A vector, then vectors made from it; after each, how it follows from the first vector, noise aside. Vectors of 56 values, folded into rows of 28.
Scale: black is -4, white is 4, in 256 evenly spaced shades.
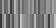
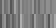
shrunk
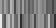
negated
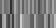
copied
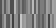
copied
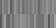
shrunk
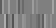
partly zeroed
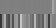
partly zeroed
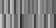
negated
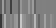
partly zeroed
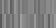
shrunk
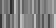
copied
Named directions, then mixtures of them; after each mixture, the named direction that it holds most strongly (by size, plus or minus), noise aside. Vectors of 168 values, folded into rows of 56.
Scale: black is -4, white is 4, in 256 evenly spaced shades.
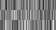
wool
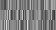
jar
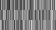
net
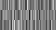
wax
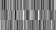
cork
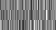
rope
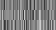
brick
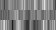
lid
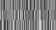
brick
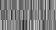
rope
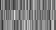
wool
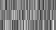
wool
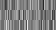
jar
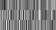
jar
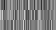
brick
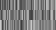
net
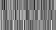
cork
